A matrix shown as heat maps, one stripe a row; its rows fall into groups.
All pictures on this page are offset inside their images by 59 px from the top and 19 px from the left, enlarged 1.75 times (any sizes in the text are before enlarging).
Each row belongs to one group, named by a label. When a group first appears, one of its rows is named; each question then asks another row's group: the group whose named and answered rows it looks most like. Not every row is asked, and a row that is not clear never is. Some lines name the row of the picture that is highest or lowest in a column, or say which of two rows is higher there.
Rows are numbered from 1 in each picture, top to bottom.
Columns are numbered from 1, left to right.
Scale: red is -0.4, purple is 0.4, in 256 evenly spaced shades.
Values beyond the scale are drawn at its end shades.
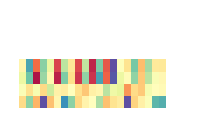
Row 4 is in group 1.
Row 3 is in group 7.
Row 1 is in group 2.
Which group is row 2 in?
2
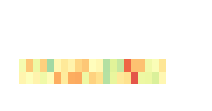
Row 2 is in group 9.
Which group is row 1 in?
7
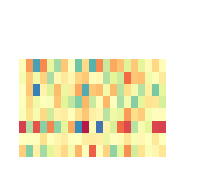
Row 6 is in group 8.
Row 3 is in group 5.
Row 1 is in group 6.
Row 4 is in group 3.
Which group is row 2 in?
7
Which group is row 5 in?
7
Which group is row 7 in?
7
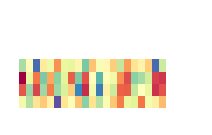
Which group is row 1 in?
5
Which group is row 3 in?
8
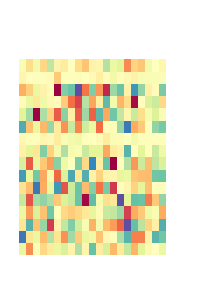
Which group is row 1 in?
7
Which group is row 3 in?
3
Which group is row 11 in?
6
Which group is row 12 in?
3
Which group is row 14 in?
1
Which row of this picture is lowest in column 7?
11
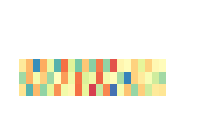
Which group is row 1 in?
6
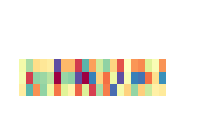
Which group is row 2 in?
3
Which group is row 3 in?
2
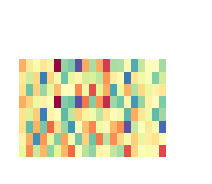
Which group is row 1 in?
3
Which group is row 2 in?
1
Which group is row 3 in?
2
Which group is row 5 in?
1
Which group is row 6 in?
1
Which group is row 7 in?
6
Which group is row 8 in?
7
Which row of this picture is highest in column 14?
3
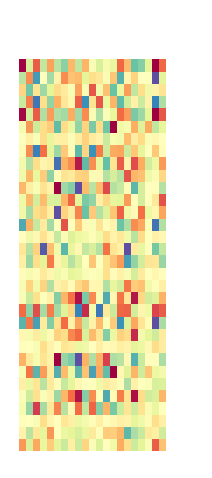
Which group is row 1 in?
8
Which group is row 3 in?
2
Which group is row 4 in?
5
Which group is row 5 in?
8
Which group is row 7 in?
7
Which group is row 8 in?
6
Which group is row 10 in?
7
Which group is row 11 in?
3
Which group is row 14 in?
5
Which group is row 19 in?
7
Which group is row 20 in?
9
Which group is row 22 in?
5
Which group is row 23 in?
9
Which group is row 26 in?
6
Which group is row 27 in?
1
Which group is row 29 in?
2
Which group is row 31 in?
1
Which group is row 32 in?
8
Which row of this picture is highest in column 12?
21
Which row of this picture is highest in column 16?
16
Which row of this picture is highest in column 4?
16
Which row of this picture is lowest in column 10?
21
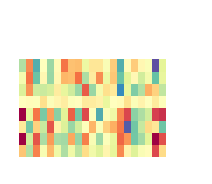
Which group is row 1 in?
5
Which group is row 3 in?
3
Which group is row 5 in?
8
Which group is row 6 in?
1
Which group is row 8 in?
8
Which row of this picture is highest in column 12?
5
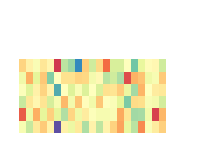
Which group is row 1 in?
3
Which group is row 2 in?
7
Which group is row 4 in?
5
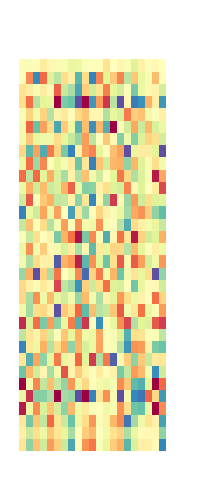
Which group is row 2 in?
6
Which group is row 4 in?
3
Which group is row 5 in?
7
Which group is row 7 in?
3
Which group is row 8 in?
1
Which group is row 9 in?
6
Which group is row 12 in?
6
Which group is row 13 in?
5
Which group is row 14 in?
5
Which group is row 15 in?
9
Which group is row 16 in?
6
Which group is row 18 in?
5
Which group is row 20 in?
8
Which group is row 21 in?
9
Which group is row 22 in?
8
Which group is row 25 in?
2
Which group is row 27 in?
8
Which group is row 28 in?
3
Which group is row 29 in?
8
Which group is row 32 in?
1
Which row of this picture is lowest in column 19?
28
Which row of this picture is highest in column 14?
25
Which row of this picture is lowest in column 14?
6
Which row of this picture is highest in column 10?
18
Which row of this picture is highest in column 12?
22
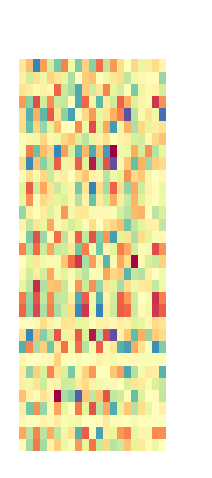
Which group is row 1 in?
6
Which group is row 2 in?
1
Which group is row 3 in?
3
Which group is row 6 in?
2
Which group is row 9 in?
2
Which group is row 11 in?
6
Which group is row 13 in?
5
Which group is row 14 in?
1
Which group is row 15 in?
2
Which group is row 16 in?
8
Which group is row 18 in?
1
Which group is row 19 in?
2
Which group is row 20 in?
8
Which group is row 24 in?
5
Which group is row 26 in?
1
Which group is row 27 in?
1
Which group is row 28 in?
3
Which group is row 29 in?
2
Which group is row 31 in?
8
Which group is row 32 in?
2
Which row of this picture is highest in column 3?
1
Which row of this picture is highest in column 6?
8
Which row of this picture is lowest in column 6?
28
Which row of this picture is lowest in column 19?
8
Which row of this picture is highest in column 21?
5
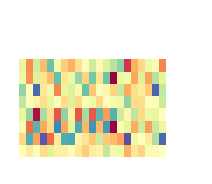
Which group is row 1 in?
7
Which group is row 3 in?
5
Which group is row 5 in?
2
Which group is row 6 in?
6
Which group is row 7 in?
1
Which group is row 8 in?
7
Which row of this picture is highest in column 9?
6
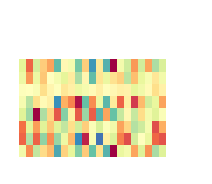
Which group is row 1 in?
6
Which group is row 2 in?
6
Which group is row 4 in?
9
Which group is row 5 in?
2
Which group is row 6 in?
8
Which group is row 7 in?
8
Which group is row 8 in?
6
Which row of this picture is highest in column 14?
5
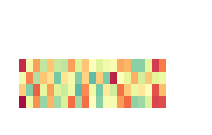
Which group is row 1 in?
8
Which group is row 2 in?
6
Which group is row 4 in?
8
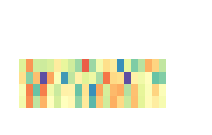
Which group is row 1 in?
3
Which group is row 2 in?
1
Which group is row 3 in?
6
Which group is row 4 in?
6
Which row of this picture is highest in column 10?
2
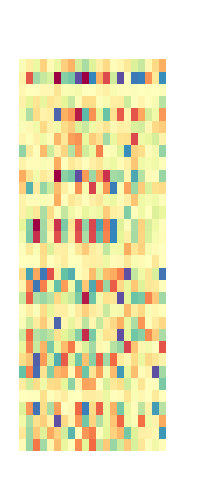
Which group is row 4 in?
1
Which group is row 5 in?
9
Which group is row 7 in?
9
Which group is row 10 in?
3
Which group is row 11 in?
2
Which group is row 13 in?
1
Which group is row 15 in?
2
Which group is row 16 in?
7
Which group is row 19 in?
6
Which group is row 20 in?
3
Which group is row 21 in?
7
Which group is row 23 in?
3
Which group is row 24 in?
7
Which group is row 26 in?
5
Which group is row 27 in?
1
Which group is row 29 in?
5
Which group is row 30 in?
9
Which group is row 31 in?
1
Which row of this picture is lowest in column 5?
18
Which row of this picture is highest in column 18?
2
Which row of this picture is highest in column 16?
18
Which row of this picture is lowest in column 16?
24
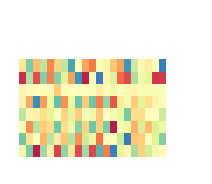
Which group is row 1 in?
1
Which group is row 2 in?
8
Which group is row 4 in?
6
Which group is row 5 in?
5
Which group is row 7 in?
5
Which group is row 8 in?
2
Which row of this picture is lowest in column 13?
8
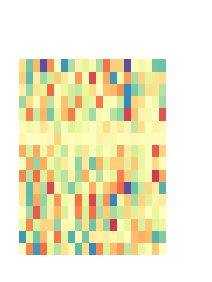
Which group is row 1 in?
1
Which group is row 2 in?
2
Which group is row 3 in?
1
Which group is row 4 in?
5
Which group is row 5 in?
7
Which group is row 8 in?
8
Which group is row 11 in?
1
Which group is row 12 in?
2
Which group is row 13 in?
2
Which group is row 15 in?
5
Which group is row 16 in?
6
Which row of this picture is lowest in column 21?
5
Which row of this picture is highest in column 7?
1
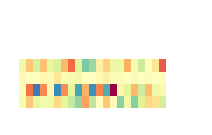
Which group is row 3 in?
6
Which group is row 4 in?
3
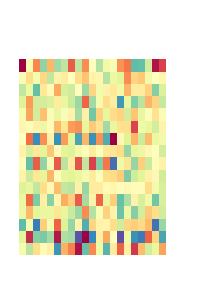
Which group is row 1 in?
8
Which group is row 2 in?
7
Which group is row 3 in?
5
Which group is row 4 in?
3
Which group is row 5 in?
6
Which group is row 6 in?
9
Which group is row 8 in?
1
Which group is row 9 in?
2
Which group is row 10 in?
1
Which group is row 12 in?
5
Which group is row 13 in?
3
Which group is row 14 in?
5
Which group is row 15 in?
3
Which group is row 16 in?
9
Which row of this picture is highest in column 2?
9
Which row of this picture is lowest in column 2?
15
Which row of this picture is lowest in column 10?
15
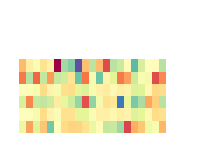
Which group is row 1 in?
3
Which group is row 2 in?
8
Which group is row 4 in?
3
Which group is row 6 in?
7
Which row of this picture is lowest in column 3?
2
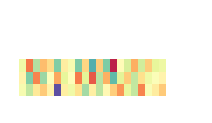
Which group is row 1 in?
6
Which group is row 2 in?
2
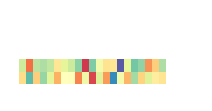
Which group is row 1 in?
3
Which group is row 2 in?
2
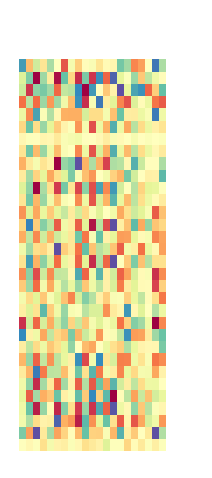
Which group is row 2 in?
2
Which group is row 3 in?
3
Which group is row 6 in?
2
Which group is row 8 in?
2
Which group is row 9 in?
3
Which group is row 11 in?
2
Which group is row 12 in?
2
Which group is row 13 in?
8
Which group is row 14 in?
2
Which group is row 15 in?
8
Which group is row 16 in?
9
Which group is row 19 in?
8
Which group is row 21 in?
1
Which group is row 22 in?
8
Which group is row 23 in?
5
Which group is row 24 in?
1
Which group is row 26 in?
6
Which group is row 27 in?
2
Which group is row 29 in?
2
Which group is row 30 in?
9
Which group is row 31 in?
5
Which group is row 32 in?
7
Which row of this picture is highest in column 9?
9
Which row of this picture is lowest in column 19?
3
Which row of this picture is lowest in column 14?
28
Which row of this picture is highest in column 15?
3
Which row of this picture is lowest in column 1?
22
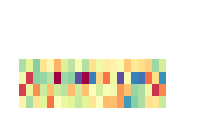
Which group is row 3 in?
8
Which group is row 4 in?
1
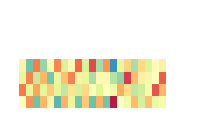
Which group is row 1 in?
2
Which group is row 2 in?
7
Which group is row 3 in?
8
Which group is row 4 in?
6
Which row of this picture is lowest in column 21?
2
